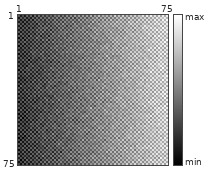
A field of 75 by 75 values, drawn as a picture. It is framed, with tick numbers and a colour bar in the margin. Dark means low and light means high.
Values rise toward the right. Overall the values sit about 50% of the way up the scale. A checkerboard runs through the table.
